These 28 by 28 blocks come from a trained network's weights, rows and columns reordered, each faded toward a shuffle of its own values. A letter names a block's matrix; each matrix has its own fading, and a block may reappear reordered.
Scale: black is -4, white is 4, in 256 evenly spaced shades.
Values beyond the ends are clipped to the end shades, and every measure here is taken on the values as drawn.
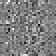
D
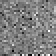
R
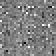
R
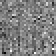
R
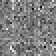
R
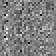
D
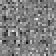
R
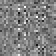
D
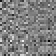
D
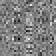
D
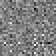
D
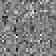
D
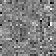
D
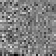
D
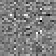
D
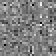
D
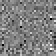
D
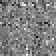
R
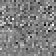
R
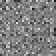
R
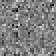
D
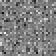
R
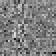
D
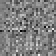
D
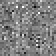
R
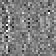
D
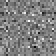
D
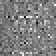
R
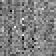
R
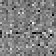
R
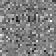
R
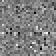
R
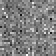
R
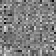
D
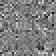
D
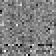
R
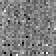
R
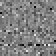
R
